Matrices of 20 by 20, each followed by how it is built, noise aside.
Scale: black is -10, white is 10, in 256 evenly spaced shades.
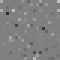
sparse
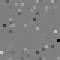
sparse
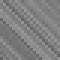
Toeplitz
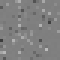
sparse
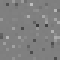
sparse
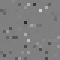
sparse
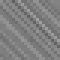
Toeplitz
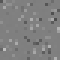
sparse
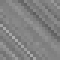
Toeplitz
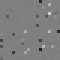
sparse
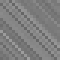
Toeplitz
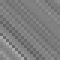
Toeplitz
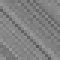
Toeplitz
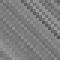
Toeplitz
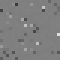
sparse
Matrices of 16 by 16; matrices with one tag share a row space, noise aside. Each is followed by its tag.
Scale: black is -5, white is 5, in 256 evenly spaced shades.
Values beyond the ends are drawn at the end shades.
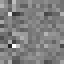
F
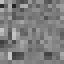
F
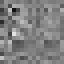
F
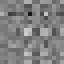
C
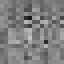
C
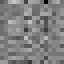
C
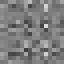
C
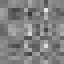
C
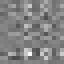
C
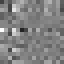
F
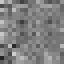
F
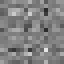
C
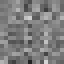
C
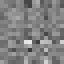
C
